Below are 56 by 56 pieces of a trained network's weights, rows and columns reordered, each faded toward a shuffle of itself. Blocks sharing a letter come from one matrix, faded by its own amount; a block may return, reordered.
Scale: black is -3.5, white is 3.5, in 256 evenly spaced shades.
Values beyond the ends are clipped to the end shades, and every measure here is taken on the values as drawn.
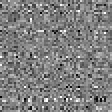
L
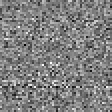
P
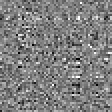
L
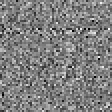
P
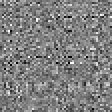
L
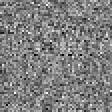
P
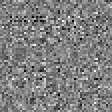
L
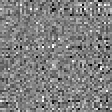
L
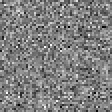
P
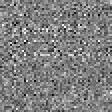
L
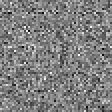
P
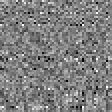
L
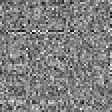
P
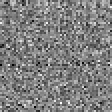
P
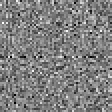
P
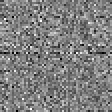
P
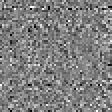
L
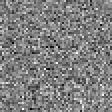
P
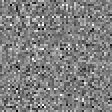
L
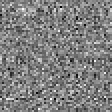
P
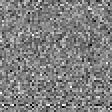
P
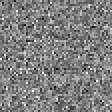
P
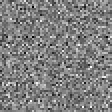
P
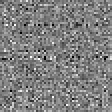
L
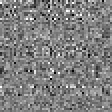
L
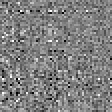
L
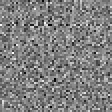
P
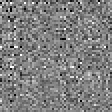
L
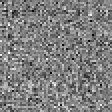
P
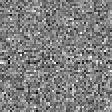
P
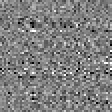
L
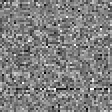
P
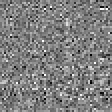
L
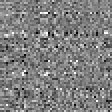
L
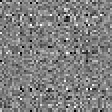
L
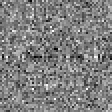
P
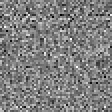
P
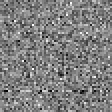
P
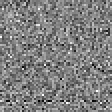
P
